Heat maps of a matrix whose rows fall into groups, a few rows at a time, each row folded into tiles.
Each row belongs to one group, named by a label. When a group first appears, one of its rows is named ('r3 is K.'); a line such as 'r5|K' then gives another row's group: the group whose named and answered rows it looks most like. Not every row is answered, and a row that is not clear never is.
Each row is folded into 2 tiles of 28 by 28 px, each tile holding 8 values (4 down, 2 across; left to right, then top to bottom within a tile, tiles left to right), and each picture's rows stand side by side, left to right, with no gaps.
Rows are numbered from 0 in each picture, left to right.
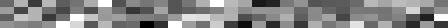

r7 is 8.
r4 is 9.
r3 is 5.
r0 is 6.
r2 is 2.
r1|5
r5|9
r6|5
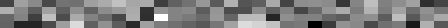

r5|2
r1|5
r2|8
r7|9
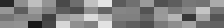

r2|8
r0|2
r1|5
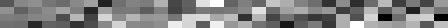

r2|5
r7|6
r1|8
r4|6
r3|5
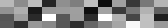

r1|8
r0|8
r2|6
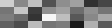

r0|8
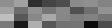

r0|9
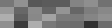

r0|9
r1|2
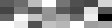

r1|6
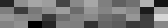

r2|8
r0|2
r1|2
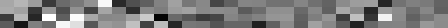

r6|8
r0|8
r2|6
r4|2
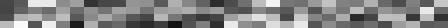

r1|9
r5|5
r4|5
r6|8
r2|8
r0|5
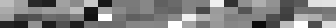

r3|5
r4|2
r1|8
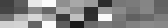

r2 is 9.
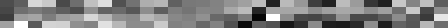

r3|6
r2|5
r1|5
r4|8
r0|5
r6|9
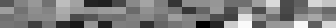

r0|2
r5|5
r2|2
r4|5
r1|9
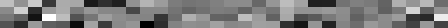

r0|8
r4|6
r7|8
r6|9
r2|2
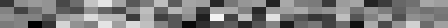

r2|6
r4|8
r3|8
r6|9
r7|5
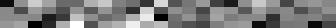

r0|2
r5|2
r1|5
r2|6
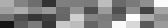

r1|5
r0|9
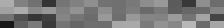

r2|5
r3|6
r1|8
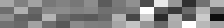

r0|8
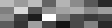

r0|8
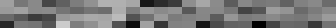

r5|2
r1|5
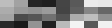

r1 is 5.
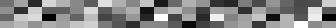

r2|8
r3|8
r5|6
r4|6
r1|6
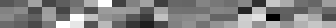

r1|5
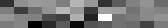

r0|2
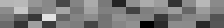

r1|2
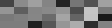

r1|6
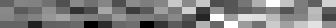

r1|2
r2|2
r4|5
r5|6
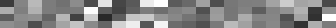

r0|2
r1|6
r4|5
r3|8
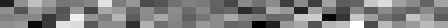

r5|6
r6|5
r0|2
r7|6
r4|2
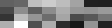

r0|5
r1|9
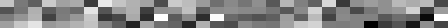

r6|2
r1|6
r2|8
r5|6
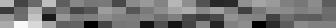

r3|9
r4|2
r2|2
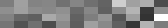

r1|9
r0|8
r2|8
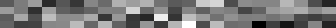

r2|8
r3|5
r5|9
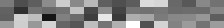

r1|8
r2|5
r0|6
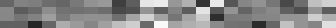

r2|5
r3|6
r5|5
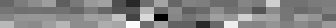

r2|6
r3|2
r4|5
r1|5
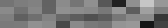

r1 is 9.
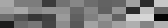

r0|9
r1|9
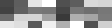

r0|5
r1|5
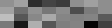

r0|9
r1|2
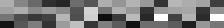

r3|8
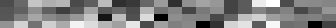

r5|2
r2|6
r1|6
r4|5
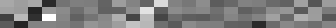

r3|9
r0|8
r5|6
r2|6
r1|9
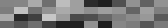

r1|9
